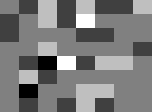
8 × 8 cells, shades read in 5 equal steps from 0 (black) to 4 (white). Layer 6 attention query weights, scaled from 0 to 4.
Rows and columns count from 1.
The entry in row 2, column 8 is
2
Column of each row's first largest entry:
3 5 2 3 4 2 5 5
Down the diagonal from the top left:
2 2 2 2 1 2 2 2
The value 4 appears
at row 2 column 5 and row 5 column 4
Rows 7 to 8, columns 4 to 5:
2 3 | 1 3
